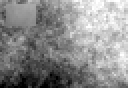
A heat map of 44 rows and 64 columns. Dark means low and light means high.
Odd patch: calmer, in the top left. Lone odd cells: none. Ninth with the lowest average: bottom left. Slope: up to the top right. Ninth with the highest average: top right. Stripes: none.
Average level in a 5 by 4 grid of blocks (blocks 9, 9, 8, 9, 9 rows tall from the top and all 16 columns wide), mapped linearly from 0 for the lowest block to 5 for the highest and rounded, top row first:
3 3 4 5 | 2 2 4 5 | 2 2 3 4 | 2 1 3 4 | 0 0 1 3
